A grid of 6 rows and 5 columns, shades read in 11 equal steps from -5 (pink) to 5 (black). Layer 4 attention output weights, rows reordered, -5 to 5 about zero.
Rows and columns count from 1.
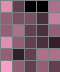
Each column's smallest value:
-5 -2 0 -2 -3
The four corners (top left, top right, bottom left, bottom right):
-4 -2 -5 1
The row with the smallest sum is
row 6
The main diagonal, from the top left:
-4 0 1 2 -2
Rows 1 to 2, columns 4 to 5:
5 -2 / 2 -3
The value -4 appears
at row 1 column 1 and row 4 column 1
